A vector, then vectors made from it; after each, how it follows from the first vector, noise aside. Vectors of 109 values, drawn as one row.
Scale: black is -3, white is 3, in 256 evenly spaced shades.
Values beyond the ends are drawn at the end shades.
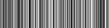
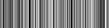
copied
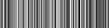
reversed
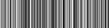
wrapped around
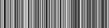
wrapped around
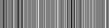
partly zeroed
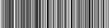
wrapped around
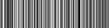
reversed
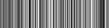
copied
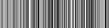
negated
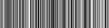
sign-scrambled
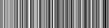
sign-scrambled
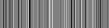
partly zeroed
